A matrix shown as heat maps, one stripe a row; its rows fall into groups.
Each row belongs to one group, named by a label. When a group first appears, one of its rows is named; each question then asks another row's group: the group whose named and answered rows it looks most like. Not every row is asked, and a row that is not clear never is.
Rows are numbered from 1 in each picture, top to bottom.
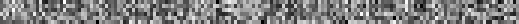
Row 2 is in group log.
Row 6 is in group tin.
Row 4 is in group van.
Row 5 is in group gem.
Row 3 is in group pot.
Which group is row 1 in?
pot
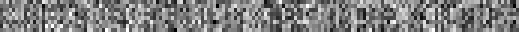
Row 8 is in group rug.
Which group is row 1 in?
van
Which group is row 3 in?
log
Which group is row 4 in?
rug
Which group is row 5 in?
log
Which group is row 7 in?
rug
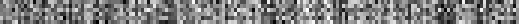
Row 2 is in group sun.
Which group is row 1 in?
tin
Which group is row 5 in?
sun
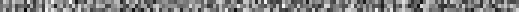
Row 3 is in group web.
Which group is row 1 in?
rug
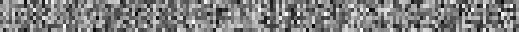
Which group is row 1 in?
rug
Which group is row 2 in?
sun
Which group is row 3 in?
van
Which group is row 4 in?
tin
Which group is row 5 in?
van
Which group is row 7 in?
pot
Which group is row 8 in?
sun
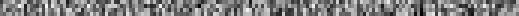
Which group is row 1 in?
van
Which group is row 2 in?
rug
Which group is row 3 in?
web
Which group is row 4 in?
log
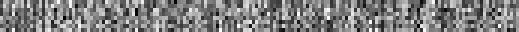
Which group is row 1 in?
rug
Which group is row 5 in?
sun
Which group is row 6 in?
web
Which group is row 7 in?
gem
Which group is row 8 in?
web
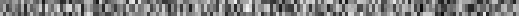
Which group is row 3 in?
web
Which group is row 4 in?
sun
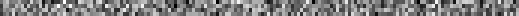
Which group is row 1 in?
pot
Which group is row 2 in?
rug
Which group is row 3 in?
van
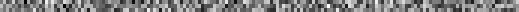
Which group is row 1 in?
web
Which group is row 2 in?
sun
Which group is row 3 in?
van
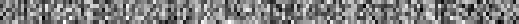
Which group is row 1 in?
sun
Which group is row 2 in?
log
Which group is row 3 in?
web
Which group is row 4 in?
sun
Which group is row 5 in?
rug
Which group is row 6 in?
pot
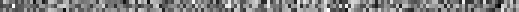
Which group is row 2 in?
gem
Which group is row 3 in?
tin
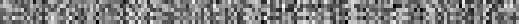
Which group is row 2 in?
sun
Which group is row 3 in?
log
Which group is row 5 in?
rug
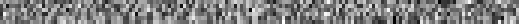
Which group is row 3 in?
van
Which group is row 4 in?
tin
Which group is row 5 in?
gem
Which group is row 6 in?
gem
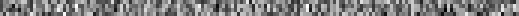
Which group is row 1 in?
van
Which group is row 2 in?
log
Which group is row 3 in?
web
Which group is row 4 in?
pot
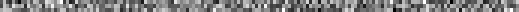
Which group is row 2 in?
rug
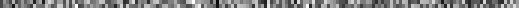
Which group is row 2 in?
log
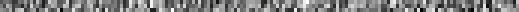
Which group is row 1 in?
tin
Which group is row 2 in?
tin
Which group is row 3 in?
log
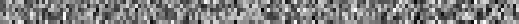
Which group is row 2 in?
van
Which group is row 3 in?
tin
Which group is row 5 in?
pot
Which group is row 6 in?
log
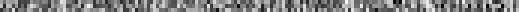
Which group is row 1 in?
sun
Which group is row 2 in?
sun
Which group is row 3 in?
gem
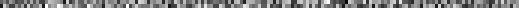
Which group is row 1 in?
tin
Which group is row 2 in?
rug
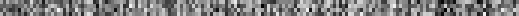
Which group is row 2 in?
tin
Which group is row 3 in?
web
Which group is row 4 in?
sun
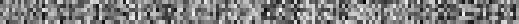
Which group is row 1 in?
log
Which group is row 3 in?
van
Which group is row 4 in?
tin
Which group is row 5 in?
pot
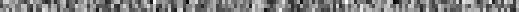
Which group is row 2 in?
van
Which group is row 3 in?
van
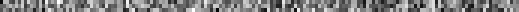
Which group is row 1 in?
rug
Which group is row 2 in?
log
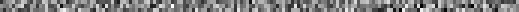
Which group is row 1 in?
van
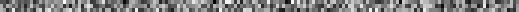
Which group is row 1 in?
gem
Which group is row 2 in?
sun
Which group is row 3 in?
web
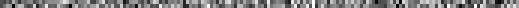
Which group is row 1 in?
gem
